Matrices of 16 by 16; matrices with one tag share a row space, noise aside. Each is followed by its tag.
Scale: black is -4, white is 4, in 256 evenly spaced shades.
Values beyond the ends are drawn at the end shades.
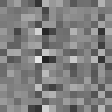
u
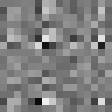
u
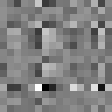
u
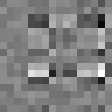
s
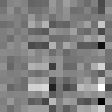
s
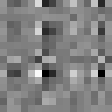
u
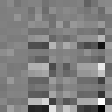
s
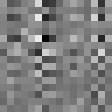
u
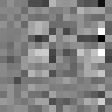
s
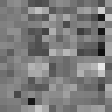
s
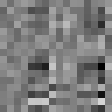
s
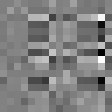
s
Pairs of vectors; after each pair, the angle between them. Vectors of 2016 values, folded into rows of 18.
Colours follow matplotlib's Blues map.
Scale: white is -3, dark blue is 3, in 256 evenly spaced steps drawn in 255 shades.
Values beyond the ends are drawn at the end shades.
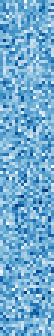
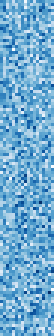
nearly parallel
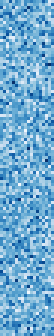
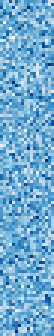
nearly parallel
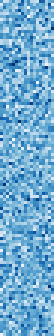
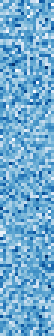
nearly parallel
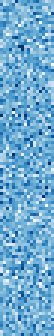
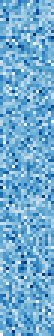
partly aligned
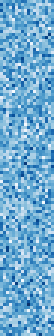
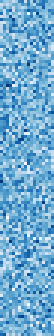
partly opposed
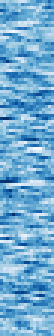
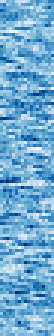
nearly parallel
